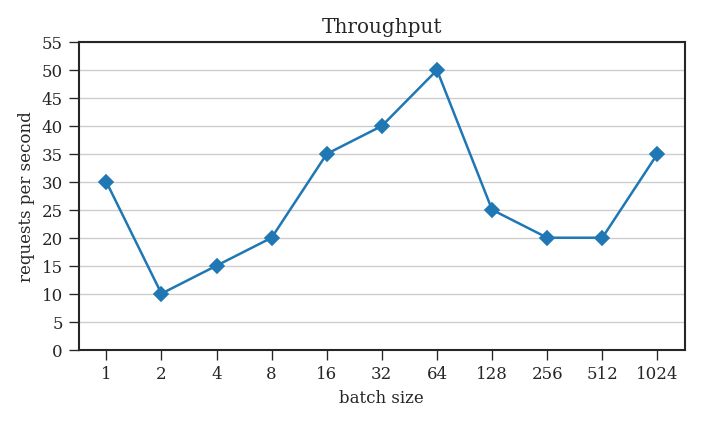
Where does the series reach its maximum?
64
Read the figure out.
Title: Throughput
x-axis: batch size, ticks 1 2 4 8 16 32 64 128 256 512 1024
y-axis: requests per second, ticks 0 5 10 15 20 25 30 35 40 45 50 55
Values:
30 10 15 20 35 40 50 25 20 20 35
